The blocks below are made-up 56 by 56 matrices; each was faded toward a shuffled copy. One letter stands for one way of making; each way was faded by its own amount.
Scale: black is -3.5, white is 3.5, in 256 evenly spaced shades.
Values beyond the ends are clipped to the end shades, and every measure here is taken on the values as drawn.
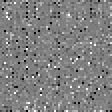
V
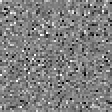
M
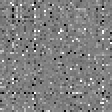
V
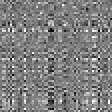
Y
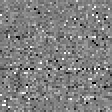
M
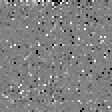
V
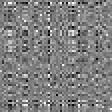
Y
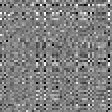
Y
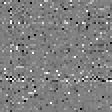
V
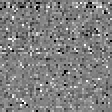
M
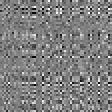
Y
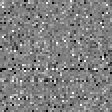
M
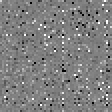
V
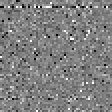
M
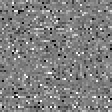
M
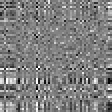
Y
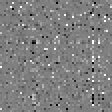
V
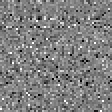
M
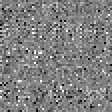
M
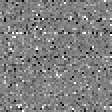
M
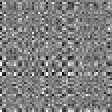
Y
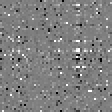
V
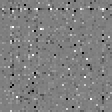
V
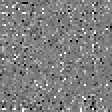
V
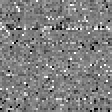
M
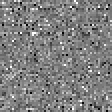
M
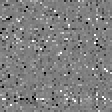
V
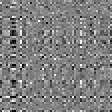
Y
